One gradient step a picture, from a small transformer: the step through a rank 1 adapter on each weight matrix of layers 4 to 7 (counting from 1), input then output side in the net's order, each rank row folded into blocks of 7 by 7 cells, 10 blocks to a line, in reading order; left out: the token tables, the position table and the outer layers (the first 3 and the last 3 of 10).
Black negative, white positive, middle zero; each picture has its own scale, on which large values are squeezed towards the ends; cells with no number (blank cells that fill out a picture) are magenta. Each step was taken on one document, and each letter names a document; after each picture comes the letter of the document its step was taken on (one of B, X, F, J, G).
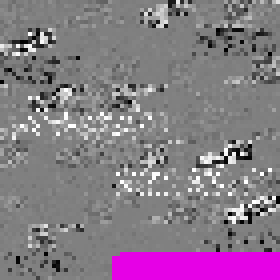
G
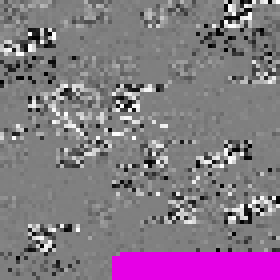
G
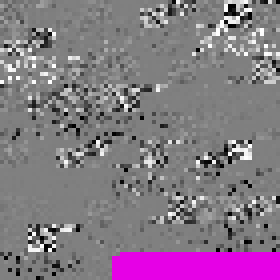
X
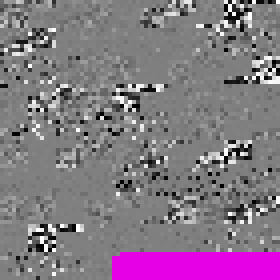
G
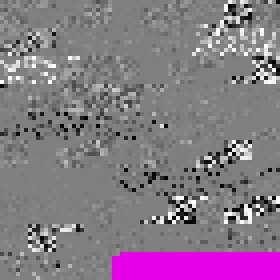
X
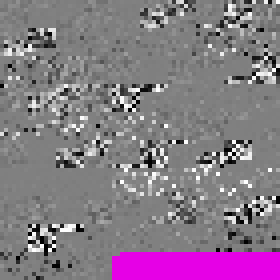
X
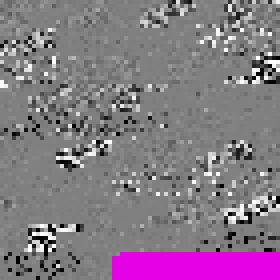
G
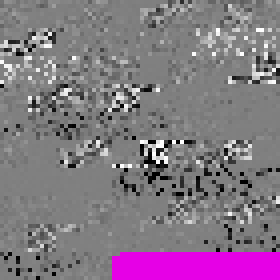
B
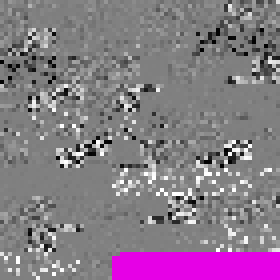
B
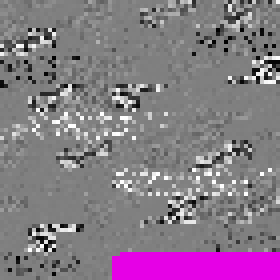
G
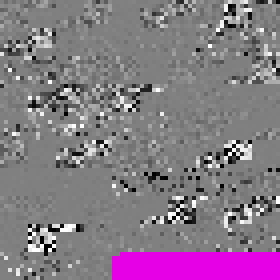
X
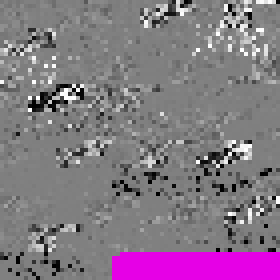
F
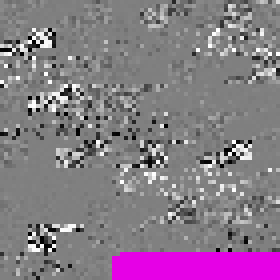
X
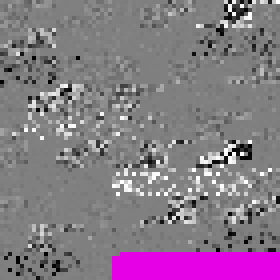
G
